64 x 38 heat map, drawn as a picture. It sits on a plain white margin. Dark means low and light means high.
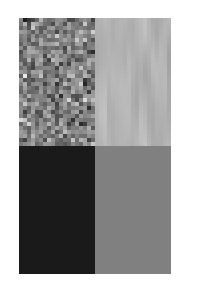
The table splits into 2 rows of 2 panels. Panel 1,1: middling, fine-grained, strong in contrast. Panel 1,2: high, streaked downward, faint in contrast. Panel 2,1: very low, flat. Panel 2,2: middling, flat.
